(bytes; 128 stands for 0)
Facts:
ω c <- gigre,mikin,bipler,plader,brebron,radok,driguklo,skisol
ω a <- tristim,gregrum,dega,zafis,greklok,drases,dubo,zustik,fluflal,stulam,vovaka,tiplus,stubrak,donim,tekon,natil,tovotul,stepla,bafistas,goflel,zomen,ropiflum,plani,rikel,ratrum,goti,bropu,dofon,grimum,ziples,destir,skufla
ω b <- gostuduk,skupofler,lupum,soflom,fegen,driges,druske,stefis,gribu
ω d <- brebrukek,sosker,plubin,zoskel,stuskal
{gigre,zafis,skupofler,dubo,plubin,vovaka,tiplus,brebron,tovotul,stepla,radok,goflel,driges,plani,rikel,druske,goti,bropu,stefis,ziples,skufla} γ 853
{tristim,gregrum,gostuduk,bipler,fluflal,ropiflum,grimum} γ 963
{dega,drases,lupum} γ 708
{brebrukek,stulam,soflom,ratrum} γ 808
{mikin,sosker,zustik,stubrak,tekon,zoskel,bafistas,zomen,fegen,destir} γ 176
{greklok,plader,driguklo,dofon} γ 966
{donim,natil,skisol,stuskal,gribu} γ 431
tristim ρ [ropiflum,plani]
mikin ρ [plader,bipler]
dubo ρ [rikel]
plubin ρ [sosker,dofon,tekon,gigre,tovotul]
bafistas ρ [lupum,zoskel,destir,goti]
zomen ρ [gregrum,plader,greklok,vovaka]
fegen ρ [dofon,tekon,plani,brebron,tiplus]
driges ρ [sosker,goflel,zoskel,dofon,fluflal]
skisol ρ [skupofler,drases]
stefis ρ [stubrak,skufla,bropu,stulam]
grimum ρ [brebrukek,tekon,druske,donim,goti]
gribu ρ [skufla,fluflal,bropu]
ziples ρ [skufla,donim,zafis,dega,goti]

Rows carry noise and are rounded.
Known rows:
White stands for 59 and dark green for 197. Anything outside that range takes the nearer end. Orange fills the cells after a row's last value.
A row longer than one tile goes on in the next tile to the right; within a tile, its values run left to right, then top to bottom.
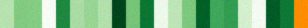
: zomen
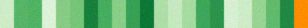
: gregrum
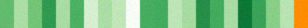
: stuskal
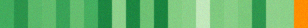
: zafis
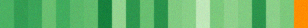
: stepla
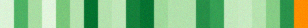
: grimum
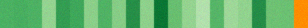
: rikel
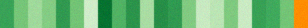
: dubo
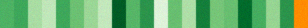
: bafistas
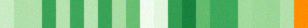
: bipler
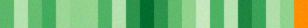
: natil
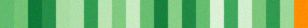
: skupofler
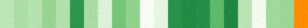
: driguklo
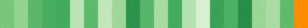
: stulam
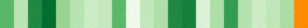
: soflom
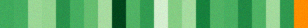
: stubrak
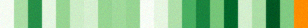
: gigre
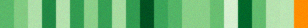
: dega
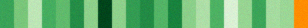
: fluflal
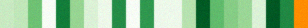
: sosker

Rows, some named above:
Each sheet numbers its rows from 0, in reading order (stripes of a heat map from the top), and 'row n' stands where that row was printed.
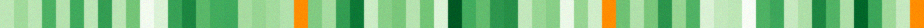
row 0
bipler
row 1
lupum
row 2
stuskal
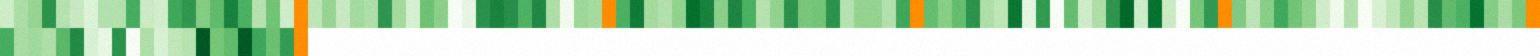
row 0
skisol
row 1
driguklo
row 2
greklok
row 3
fegen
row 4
brebrukek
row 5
zoskel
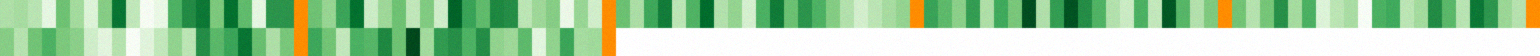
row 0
mikin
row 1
lupum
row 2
gostuduk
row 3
drases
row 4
stuskal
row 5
brebrukek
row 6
fluflal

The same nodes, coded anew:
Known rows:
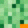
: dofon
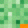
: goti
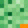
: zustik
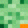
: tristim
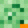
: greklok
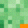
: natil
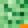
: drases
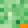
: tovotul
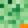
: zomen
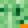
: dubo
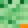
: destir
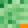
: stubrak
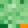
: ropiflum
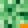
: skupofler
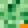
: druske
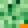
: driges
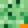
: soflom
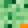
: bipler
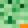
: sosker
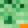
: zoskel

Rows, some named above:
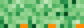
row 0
gregrum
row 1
gregrum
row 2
fegen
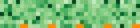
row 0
gribu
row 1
brebrukek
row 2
lupum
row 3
stulam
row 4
skisol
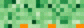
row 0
bipler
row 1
plubin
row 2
stuskal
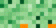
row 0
destir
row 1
plader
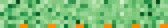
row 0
lupum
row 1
zustik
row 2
driguklo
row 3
ratrum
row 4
dega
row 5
fegen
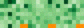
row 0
mikin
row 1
stulam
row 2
zomen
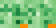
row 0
rikel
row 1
vovaka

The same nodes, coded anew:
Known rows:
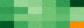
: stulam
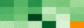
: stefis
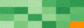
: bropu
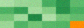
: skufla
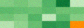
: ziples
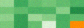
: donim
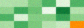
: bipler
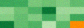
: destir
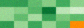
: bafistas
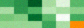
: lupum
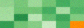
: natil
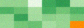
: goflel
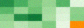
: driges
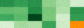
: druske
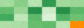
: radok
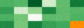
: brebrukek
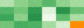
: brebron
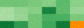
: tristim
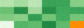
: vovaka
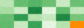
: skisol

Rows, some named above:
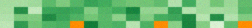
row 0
gregrum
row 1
destir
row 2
dofon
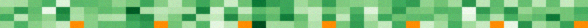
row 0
bipler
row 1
zomen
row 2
skisol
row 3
soflom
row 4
fluflal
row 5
gigre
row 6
greklok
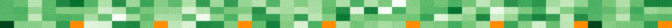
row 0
ratrum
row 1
plubin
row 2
plubin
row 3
dofon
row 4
driguklo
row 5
mikin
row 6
gostuduk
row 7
ratrum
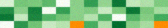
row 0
plader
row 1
zoskel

